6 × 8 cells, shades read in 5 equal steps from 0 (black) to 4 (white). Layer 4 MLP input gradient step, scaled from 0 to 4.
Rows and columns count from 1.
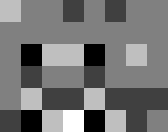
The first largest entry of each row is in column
1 1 3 1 2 4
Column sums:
12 8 13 13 8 11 11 11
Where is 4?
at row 6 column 4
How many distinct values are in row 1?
3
